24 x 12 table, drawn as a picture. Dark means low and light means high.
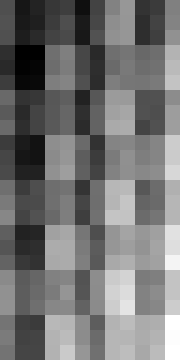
Stripes running up and down repeat 3 times from left to right. The ninth with the highest average is the bottom right. The field climbs toward the bottom right. The top left is the ninth with the lowest average.
